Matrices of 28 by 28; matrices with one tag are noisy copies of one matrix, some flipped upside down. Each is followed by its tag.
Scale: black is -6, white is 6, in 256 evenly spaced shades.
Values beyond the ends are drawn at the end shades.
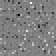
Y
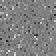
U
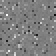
U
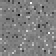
Y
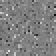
U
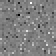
Y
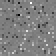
Y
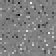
Y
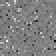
U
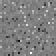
Y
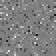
U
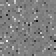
U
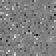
U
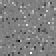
Y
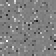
U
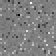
Y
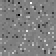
Y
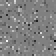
U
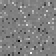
Y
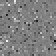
U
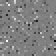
U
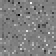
Y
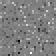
Y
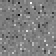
Y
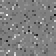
U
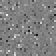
U
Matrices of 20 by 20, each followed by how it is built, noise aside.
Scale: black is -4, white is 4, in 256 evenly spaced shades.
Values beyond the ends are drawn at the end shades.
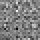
low rank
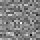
low rank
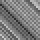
Toeplitz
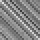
Toeplitz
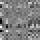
low rank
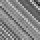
Toeplitz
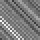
Toeplitz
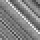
Toeplitz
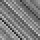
Toeplitz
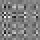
low rank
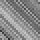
Toeplitz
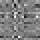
low rank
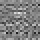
low rank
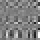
low rank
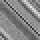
Toeplitz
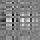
low rank
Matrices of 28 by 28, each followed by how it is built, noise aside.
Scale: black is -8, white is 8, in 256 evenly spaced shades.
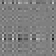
low rank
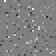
sparse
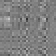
low rank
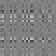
low rank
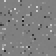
sparse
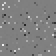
sparse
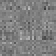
low rank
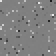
sparse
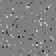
sparse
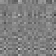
low rank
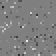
sparse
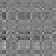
low rank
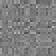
low rank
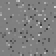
sparse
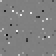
sparse
